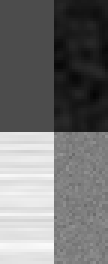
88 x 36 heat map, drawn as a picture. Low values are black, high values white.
It is made of 2 by 2 panels. Panel 1,1: low, flat. Panel 1,2: very low, blotchy, faint in contrast. Panel 2,1: very high, streaked across, faint in contrast. Panel 2,2: middling, fine-grained, faint in contrast.
